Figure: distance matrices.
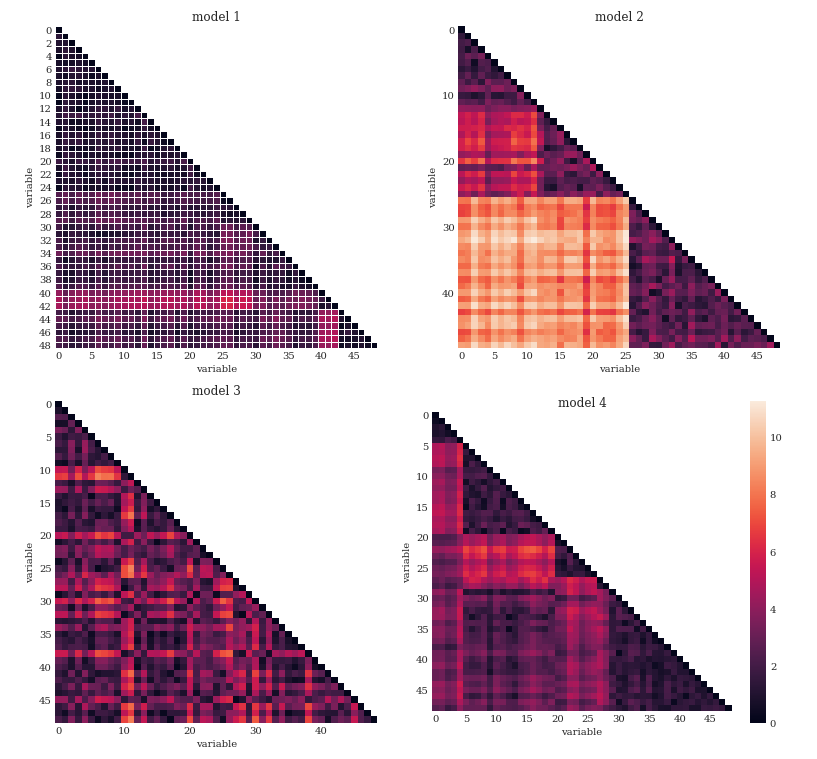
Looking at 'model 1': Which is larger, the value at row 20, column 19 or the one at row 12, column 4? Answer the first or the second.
the first
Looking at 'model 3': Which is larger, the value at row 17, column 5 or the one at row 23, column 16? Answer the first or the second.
the second
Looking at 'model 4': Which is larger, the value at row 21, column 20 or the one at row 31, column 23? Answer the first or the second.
the second
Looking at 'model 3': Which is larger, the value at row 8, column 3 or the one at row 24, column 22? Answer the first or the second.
the second
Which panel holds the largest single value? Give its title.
model 2
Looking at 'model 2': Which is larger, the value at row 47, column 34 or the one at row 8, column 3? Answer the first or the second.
the first
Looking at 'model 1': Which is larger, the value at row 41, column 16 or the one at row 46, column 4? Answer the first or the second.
the first
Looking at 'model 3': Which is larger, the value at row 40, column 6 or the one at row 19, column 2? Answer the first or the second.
the first
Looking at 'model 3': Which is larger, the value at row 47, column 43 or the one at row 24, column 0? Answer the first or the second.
the first
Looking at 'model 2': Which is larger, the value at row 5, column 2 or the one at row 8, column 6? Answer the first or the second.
the second
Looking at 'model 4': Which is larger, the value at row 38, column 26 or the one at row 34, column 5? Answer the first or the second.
the first
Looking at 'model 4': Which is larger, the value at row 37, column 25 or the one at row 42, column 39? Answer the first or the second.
the first
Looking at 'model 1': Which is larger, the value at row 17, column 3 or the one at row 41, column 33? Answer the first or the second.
the second
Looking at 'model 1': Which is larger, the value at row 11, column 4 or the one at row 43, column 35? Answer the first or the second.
the second
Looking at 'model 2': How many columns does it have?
49
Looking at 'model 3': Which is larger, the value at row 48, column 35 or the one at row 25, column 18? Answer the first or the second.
the second
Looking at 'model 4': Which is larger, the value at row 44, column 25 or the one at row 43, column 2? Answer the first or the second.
the first
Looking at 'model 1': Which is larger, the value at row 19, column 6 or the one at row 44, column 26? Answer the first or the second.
the second
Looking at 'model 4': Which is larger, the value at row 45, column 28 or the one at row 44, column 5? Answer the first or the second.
the first
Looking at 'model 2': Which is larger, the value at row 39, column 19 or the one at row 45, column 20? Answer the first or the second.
the second
